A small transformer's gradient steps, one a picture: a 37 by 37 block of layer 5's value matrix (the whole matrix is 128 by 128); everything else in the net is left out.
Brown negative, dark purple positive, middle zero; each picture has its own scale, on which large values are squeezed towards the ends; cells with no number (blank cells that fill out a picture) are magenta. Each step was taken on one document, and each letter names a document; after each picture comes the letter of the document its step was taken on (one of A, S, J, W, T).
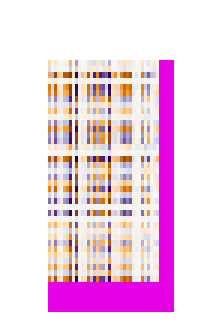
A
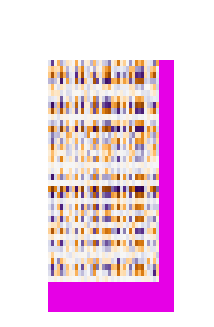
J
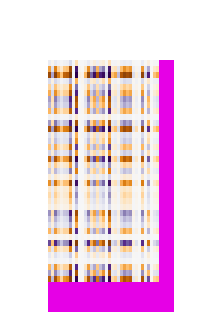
A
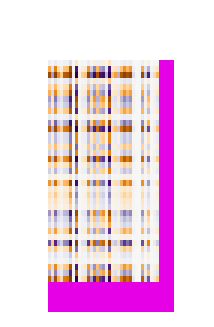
A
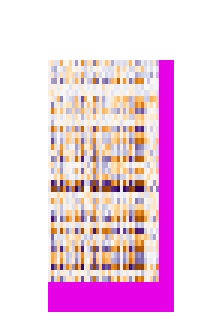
J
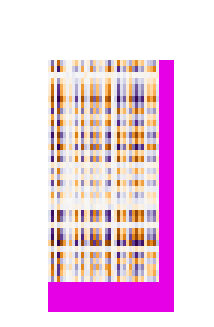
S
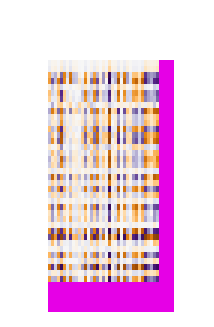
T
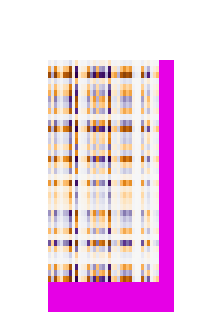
A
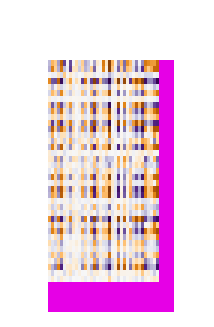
T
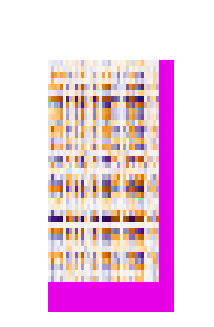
J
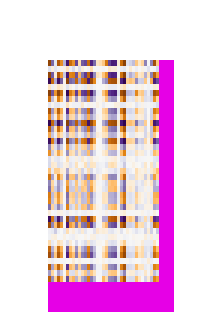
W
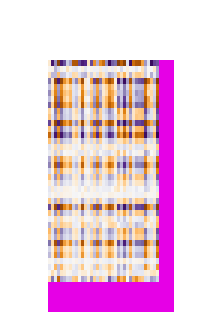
S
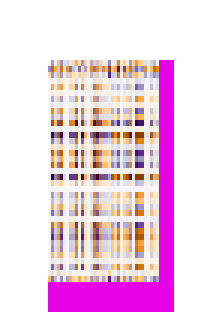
S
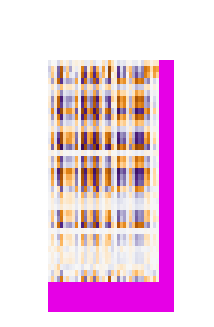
T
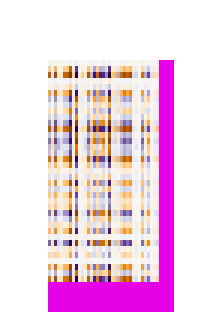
A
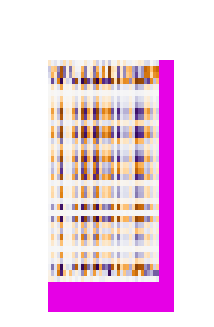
T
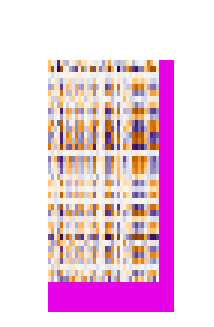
S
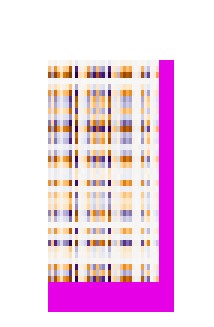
A
